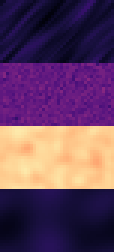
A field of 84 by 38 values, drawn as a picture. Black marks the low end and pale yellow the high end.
It is made of 4 by 1 panels. Panel 1,1: very low, slanting up to the right, faint in contrast. Panel 2,1: low, fine-grained, faint in contrast. Panel 3,1: very high, blotchy, faint in contrast. Panel 4,1: very low, smooth, faint in contrast.
